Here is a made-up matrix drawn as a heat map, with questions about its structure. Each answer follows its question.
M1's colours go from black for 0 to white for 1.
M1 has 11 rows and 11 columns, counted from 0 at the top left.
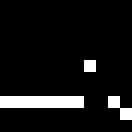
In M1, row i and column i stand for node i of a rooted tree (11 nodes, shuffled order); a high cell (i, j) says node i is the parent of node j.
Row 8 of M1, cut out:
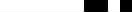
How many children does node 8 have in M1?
8
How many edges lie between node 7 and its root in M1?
2
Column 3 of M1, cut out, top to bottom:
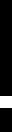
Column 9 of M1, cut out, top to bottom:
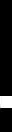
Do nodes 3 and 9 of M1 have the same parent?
yes
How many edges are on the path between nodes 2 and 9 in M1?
2
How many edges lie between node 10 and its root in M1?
2
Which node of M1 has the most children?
8
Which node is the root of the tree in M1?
8
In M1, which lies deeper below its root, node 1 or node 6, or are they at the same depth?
the same depth
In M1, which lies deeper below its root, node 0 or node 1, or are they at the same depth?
the same depth
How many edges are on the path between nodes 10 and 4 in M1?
3
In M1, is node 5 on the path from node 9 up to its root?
no
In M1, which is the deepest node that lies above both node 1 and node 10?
8
